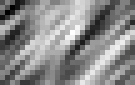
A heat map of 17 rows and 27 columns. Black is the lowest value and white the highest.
The halves do not mirror each other. No overall slope runs across the table. Streaks slant up to the right.
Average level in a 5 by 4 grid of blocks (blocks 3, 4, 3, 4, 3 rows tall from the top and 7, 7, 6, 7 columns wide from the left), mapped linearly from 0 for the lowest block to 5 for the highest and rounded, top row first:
0441 | 1432 | 1514 | 2323 | 1142
